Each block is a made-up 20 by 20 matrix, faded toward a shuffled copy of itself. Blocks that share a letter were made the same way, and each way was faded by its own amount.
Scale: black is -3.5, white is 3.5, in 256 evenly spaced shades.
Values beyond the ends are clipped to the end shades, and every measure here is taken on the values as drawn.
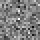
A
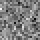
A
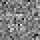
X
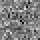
X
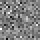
A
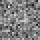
A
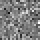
X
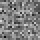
A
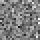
A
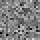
A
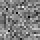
A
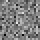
A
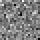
X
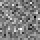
X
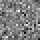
X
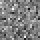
X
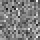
A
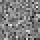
X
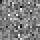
X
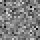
X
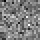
X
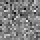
A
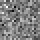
X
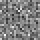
A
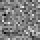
A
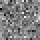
X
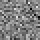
A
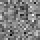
A
